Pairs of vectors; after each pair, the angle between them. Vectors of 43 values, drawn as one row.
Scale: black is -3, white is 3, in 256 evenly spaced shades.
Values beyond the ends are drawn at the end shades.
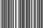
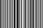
nearly opposite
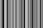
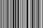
orthogonal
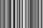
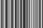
nearly opposite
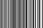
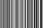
nearly opposite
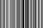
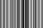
nearly parallel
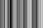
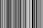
partly aligned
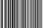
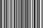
orthogonal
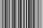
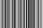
nearly parallel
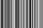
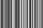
nearly parallel
